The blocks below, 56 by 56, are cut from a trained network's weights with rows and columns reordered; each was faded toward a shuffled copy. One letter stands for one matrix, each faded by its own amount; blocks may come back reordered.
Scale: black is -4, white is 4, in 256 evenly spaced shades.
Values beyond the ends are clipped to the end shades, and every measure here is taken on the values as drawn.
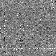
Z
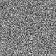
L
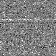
Z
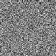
L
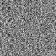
L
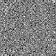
L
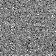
Z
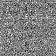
Z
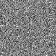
L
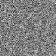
L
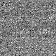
Z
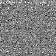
Z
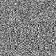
L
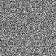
L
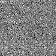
Z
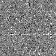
Z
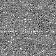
Z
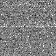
Z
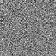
L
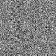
L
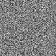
L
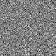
L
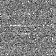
Z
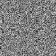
L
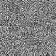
L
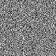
L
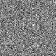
L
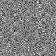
L
